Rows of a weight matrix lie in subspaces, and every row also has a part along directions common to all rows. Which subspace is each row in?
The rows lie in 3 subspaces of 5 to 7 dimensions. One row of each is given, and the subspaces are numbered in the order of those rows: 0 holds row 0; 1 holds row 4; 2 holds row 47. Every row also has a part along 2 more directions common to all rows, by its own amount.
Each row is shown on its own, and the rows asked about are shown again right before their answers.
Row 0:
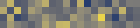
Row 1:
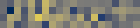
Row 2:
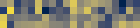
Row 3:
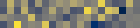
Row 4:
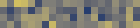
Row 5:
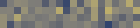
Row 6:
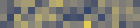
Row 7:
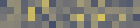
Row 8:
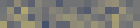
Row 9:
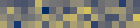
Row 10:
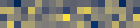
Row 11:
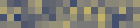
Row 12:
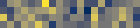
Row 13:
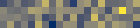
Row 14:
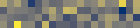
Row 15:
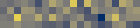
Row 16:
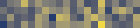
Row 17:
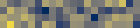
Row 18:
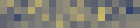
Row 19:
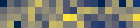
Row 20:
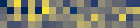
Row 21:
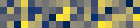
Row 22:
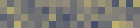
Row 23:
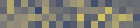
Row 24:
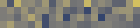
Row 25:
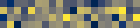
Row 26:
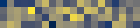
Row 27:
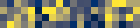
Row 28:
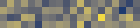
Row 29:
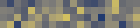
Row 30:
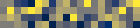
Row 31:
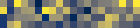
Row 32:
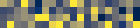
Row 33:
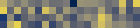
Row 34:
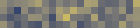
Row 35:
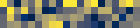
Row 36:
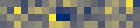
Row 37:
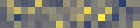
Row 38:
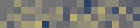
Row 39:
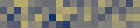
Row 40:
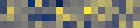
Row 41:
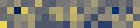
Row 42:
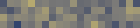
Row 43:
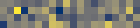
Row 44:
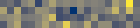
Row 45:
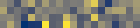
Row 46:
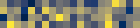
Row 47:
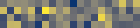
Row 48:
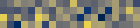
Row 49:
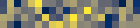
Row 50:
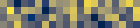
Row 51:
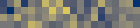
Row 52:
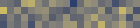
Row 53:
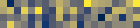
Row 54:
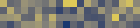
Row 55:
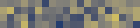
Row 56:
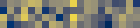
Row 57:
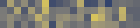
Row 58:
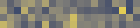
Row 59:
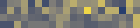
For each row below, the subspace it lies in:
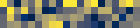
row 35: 1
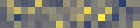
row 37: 0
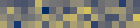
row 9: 2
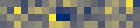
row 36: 0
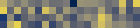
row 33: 2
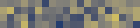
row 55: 1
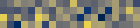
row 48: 2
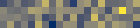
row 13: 1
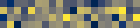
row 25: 2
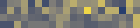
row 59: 0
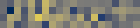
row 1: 1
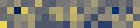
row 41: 0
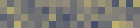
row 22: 2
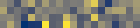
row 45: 0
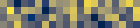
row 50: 1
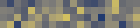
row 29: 2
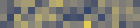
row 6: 0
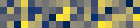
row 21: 0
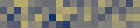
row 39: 0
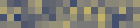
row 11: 1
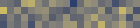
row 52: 2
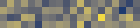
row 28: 1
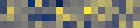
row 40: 0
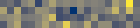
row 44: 0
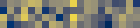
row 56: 2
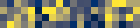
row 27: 2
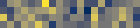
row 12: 1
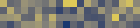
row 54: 1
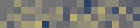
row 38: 0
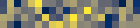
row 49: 2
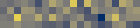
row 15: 1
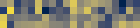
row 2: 2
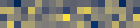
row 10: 2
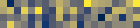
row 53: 1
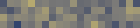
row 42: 2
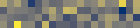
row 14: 2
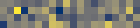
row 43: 0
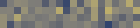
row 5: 0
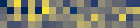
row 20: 1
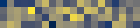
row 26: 1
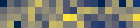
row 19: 2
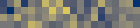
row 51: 1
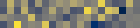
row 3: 0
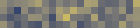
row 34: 0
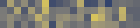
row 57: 1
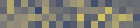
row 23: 1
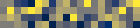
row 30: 1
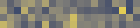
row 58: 0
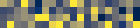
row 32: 1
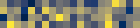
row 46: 2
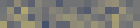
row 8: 0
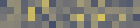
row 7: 1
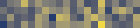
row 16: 0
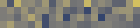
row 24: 1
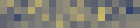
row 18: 0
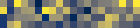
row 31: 2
